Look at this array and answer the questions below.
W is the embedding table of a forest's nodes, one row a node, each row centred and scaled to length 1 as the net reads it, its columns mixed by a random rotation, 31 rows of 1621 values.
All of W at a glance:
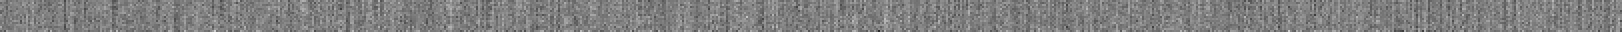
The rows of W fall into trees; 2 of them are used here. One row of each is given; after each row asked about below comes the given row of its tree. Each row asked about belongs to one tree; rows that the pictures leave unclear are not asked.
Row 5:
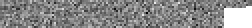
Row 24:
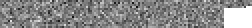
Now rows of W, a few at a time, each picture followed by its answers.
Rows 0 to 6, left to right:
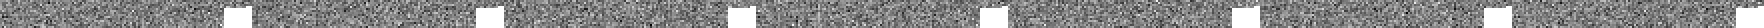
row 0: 5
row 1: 5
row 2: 24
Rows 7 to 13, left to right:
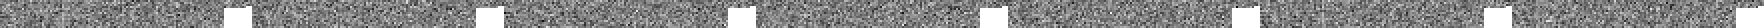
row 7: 5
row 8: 5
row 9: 5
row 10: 5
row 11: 24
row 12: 5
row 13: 24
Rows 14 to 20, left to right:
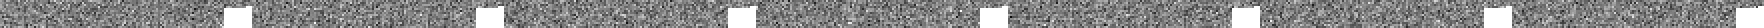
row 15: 5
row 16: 24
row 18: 5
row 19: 24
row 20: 24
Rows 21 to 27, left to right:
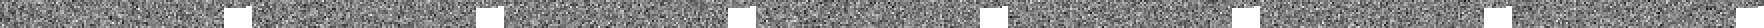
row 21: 24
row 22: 24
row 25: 5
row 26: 5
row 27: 5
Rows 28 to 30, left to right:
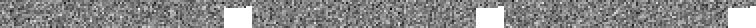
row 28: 24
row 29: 5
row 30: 24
